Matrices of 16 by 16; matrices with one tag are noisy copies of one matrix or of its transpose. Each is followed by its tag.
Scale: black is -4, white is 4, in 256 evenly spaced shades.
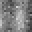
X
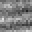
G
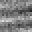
G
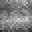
X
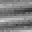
G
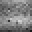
X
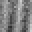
G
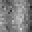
X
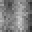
X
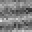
G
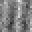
G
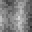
X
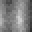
X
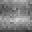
X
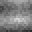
X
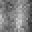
X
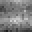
X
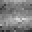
X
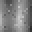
X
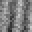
G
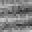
G
